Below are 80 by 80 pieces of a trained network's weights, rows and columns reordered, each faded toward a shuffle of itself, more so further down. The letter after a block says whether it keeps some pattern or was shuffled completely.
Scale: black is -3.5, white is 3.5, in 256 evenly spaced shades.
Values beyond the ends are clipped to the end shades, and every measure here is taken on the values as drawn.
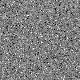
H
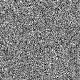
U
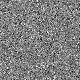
H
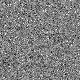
H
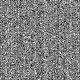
U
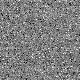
U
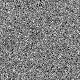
U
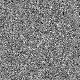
H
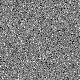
H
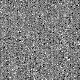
U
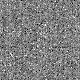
U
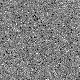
H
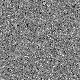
H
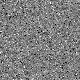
H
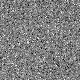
H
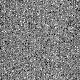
U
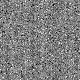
U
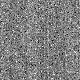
U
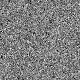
H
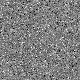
H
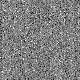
U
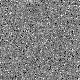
H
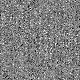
U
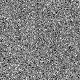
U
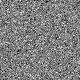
H
